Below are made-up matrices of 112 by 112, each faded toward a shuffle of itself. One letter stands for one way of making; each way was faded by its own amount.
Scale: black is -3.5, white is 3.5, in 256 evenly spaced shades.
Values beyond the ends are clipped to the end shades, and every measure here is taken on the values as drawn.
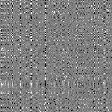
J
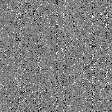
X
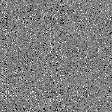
X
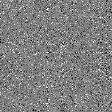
X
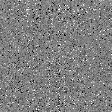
X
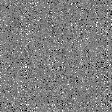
X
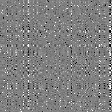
J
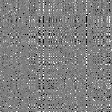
J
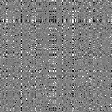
J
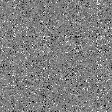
X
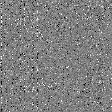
X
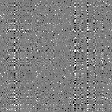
J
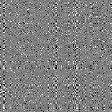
J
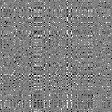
J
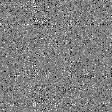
X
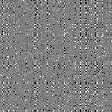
J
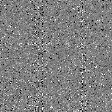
X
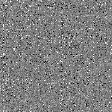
X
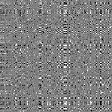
J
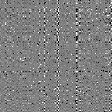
J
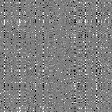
J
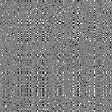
J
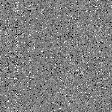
X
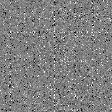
X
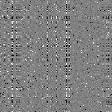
J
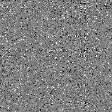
X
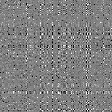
J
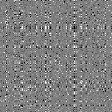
J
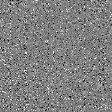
X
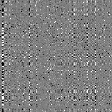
J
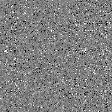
X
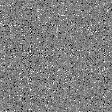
X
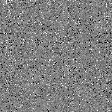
X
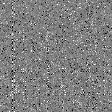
X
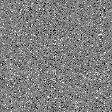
X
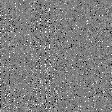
X
